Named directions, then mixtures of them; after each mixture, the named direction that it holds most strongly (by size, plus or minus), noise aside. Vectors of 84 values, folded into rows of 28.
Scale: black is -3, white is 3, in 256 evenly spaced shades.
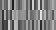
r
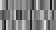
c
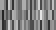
r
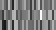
r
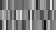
c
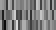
c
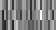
r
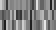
c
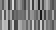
r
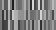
r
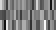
c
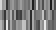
c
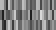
c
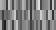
c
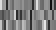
c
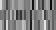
c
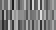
r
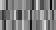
c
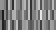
r
